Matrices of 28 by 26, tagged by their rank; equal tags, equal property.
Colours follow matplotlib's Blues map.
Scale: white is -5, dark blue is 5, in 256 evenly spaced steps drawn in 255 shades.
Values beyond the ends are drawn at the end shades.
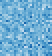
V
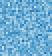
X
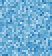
X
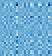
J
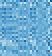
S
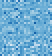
V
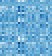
S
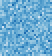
X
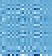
J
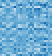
S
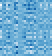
S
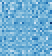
V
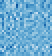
V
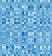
S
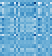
J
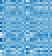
J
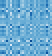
J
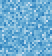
X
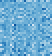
V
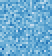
X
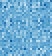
V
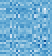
S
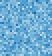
X
